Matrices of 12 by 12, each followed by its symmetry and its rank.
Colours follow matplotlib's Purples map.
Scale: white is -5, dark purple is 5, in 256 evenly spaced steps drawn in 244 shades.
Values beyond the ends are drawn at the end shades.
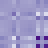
symmetric, rank one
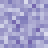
neither, full rank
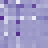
antisymmetric, rank two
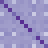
symmetric, full rank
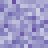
neither, full rank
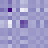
symmetric, rank one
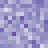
neither, full rank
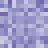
antisymmetric, rank two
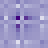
symmetric, rank one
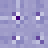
symmetric, rank two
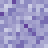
symmetric, full rank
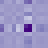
symmetric, rank one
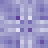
symmetric, rank two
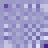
symmetric, rank two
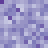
symmetric, full rank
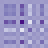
symmetric, rank one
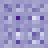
symmetric, rank two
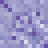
symmetric, full rank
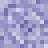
symmetric, full rank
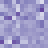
antisymmetric, rank two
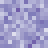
neither, full rank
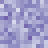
neither, full rank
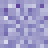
antisymmetric, rank two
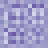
antisymmetric, rank two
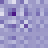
symmetric, rank two
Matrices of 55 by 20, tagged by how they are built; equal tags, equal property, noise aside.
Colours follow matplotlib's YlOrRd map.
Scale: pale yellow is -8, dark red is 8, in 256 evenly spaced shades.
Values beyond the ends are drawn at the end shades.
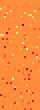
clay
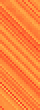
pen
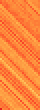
pen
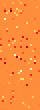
clay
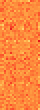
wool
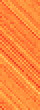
pen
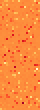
clay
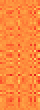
wool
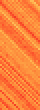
pen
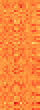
wool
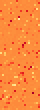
clay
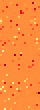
clay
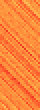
pen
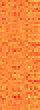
wool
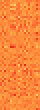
wool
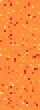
clay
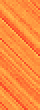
pen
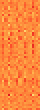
wool
